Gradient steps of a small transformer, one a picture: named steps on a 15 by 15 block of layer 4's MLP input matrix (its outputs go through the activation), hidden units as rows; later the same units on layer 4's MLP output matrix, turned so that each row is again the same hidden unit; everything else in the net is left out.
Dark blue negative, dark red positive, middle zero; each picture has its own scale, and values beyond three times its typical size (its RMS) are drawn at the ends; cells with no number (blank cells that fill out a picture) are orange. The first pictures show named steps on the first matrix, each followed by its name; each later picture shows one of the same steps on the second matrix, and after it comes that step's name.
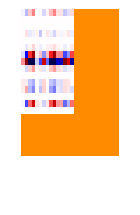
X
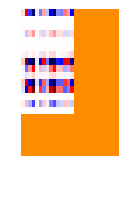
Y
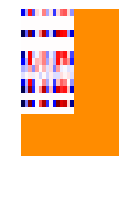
Y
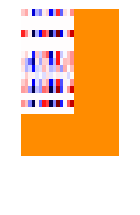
Y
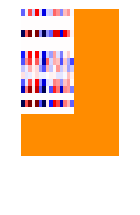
Y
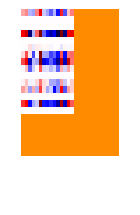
X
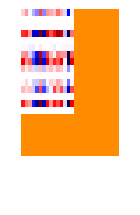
X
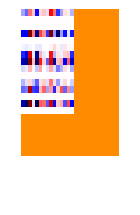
X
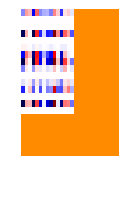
X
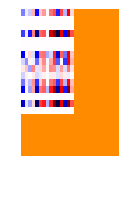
Y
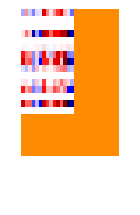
X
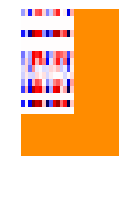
Y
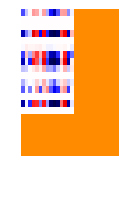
X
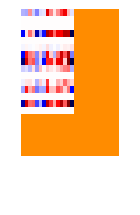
X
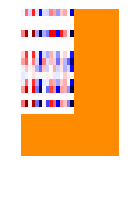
Y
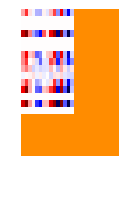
Y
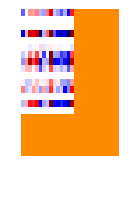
X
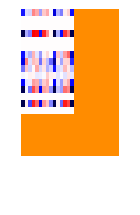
Y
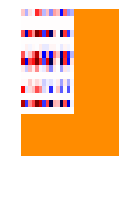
X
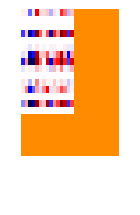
X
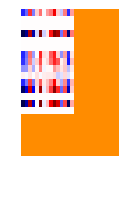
Y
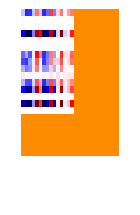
Y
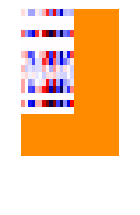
Y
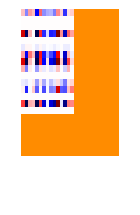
X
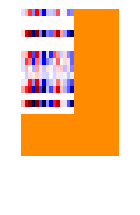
Y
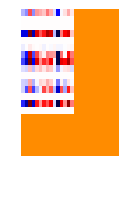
X
